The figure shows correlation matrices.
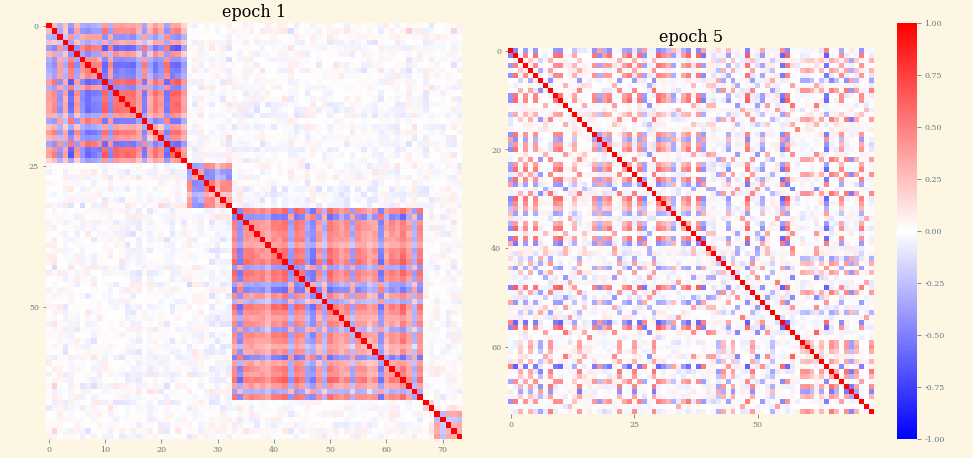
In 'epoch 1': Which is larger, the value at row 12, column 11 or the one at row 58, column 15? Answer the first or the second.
the second
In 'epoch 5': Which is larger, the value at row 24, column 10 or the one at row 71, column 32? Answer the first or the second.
the first
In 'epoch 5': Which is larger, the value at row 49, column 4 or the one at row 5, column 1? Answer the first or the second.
the second
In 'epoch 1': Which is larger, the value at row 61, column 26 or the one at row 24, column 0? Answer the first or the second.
the second
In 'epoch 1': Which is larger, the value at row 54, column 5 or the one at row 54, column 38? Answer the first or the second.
the first
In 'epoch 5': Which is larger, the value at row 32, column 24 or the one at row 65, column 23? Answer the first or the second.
the first
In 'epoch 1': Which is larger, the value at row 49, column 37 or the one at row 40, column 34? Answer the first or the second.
the first
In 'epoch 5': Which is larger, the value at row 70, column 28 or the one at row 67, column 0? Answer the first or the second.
the first
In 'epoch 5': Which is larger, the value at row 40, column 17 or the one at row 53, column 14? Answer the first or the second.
the first
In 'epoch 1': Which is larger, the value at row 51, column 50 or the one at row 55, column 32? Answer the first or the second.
the first
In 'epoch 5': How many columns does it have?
74
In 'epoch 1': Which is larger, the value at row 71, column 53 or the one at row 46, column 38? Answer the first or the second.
the first
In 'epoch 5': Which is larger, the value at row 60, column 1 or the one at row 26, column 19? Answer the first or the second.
the second
